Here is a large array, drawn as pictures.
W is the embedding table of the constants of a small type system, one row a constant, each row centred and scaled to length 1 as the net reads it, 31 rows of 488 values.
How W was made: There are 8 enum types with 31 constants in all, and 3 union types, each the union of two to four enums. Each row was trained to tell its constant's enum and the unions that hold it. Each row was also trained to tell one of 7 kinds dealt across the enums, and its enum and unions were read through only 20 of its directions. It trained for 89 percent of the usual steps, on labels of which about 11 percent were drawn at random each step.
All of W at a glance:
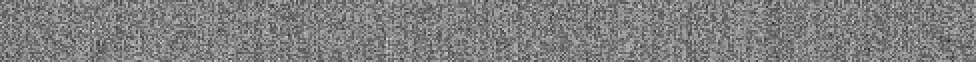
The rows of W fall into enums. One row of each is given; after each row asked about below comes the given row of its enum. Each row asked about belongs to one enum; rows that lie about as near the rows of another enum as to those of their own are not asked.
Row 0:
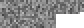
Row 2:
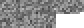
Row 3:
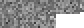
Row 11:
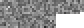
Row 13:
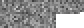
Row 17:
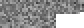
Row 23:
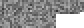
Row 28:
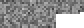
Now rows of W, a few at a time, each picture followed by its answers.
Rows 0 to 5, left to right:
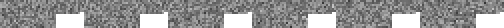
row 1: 13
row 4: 17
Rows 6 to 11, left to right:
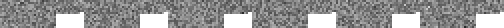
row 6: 17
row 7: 0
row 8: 17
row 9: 17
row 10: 13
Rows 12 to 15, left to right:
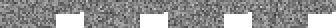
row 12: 0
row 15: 2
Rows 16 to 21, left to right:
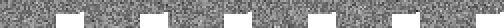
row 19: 28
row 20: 3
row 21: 2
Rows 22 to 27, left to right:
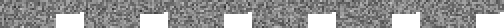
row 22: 3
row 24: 2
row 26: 11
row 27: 13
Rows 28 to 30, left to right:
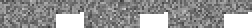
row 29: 3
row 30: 13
